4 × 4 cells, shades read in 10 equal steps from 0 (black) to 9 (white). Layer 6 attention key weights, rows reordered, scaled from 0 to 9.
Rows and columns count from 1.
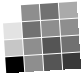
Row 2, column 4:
5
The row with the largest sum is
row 1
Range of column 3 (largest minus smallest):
2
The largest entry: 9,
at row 1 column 1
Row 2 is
8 4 5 5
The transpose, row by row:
9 8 7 0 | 5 4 5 5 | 4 5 3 3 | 6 5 4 2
